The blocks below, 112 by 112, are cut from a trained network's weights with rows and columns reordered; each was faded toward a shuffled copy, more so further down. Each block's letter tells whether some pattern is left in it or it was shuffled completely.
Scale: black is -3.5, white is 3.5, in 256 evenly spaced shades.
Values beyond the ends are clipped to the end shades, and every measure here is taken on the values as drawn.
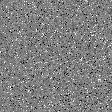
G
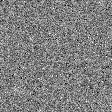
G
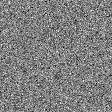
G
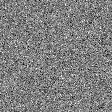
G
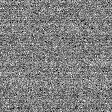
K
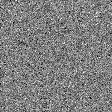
G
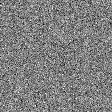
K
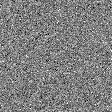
G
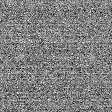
K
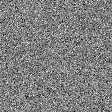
G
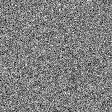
G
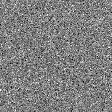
K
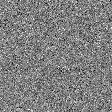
G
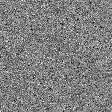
G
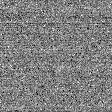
K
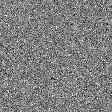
K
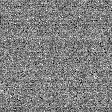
K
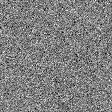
G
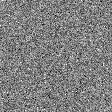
G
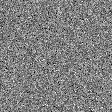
G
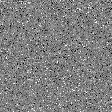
K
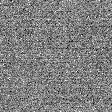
K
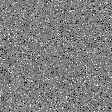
K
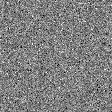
G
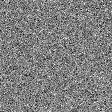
G
